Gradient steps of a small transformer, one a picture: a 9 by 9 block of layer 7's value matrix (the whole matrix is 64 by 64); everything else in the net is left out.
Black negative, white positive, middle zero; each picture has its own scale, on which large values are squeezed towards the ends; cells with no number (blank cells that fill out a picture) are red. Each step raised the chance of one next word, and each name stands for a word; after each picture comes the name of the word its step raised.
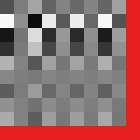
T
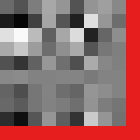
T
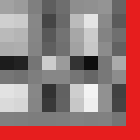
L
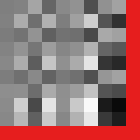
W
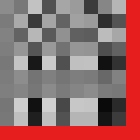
W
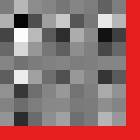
T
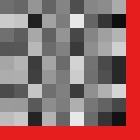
W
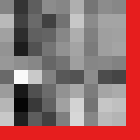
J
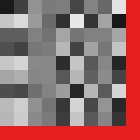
W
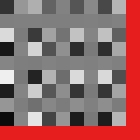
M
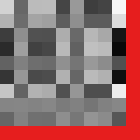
T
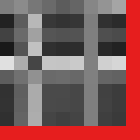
L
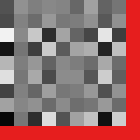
M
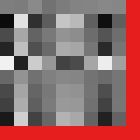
L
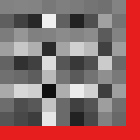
J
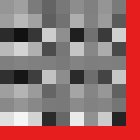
M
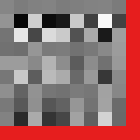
T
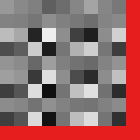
M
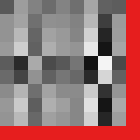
L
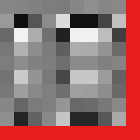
T
